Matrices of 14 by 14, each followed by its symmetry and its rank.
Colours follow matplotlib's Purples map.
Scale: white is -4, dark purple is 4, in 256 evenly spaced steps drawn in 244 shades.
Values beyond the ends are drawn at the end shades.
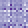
antisymmetric, rank two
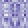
neither, rank two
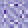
antisymmetric, rank two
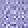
neither, rank two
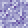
symmetric, full rank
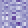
neither, rank two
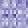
neither, rank two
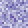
neither, full rank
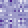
antisymmetric, rank two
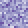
neither, full rank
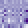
neither, rank two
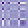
symmetric, rank one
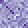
symmetric, full rank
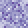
symmetric, full rank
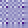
symmetric, rank one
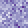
neither, full rank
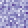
neither, full rank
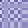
symmetric, rank one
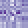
antisymmetric, rank two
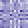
antisymmetric, rank two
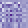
neither, rank two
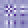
symmetric, rank one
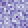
symmetric, full rank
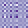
symmetric, rank one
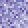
symmetric, full rank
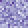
neither, full rank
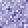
symmetric, full rank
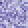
neither, full rank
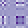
symmetric, rank one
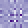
antisymmetric, rank two
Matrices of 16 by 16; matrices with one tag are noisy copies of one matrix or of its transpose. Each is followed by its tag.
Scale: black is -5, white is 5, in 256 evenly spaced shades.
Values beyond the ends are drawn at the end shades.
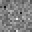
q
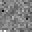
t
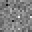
q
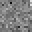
t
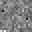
t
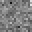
t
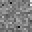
t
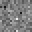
q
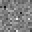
q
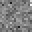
t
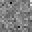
t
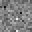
q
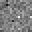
q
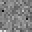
t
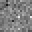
q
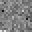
t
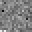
t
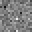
q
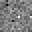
q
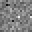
q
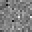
q
